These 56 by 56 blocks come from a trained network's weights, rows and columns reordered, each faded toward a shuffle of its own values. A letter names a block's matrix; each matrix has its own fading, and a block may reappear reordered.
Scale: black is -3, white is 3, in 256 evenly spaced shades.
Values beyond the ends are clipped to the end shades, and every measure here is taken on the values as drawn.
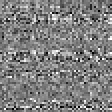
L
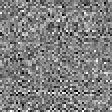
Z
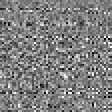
L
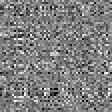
L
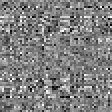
L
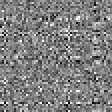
Z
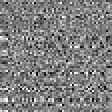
L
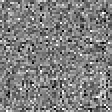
Z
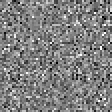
Z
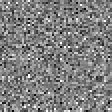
Z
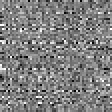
L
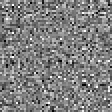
Z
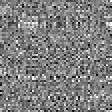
Z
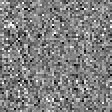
Z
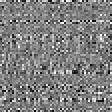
L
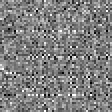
Z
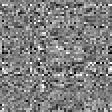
L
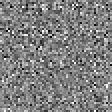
Z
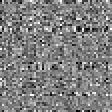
L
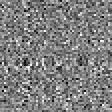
Z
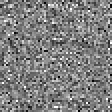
Z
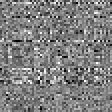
L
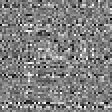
L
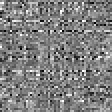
L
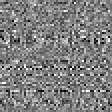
L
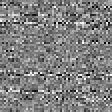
L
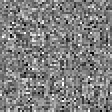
Z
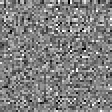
Z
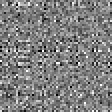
Z
